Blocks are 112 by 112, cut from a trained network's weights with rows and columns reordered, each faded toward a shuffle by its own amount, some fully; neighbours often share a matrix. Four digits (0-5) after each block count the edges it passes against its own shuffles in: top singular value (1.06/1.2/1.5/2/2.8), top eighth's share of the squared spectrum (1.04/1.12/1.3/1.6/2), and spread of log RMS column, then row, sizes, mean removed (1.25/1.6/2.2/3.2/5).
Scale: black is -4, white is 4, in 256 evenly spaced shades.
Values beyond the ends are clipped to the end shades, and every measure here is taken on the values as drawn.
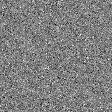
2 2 1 0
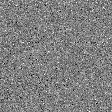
1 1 0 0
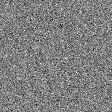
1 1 0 0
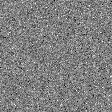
0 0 0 0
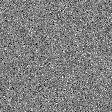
1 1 0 0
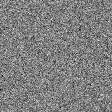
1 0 0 0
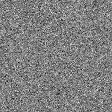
2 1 0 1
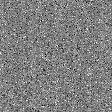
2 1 0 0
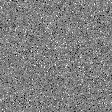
0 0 0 0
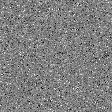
0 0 0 0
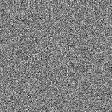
3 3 1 1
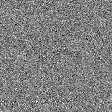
2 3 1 1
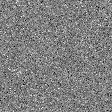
0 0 0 0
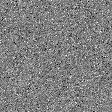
0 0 0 0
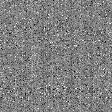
2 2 0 2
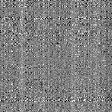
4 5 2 4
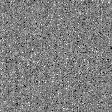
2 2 0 1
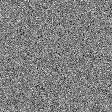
1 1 0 0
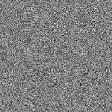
4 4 2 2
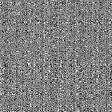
3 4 1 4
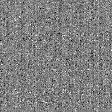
3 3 0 3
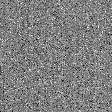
1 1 0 1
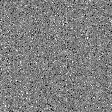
1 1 0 0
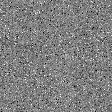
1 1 0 0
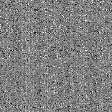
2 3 0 3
